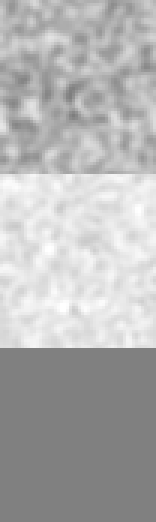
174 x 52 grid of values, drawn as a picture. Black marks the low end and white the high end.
The table splits into 3 rows of 1 panel. Panel 1,1: high, blotchy. Panel 2,1: very high, blotchy, faint in contrast. Panel 3,1: middling, flat.
